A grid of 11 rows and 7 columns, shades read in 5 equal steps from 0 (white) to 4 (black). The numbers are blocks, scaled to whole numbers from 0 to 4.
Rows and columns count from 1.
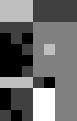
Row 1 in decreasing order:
3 3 3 3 1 1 1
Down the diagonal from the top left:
1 1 3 2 1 2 2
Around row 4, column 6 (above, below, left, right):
2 2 2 2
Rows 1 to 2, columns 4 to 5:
3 3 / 3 3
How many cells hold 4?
13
